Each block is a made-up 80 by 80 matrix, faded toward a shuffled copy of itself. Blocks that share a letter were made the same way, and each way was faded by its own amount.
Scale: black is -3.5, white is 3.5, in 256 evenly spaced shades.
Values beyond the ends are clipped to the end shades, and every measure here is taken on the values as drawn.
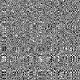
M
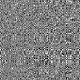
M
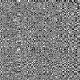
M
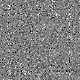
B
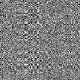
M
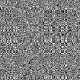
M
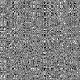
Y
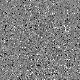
B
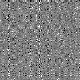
Y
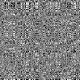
M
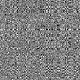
M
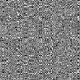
M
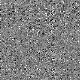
B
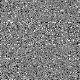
B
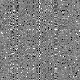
Y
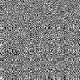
M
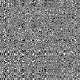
Y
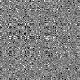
Y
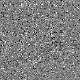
B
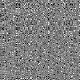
Y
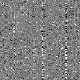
Y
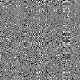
Y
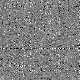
B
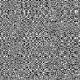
M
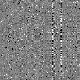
Y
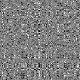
Y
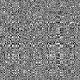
M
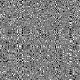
Y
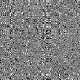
Y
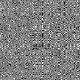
Y
